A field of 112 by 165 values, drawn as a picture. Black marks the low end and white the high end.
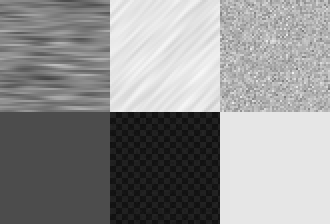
It is made of 2 by 3 panels. Panel 1,1: middling, streaked across. Panel 1,2: very high, slanting up to the right, faint in contrast. Panel 1,3: high, fine-grained. Panel 2,1: low, flat. Panel 2,2: very low, checkered, faint in contrast. Panel 2,3: very high, flat.
